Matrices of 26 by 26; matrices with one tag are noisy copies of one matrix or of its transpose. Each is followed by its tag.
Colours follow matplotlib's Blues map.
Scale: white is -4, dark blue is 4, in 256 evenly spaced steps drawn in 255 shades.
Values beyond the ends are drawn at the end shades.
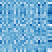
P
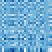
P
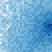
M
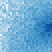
M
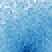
M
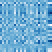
P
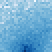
M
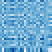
P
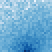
M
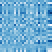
P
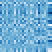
P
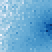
M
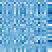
P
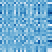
P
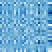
P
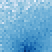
M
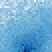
M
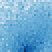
M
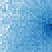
M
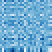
P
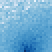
M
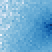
M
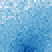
M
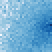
M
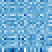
P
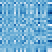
P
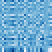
P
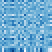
P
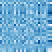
P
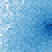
M
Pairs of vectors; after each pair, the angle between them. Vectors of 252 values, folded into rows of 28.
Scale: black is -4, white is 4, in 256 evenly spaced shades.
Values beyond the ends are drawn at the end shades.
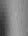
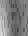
nearly opposite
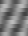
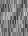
partly opposed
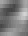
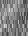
partly opposed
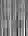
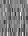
partly opposed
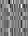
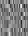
nearly parallel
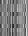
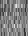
orthogonal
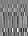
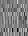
nearly opposite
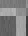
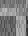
nearly parallel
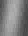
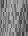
partly aligned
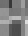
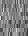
orthogonal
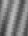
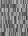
orthogonal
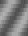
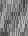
partly aligned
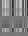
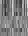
nearly opposite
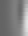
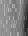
nearly opposite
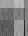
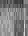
nearly opposite
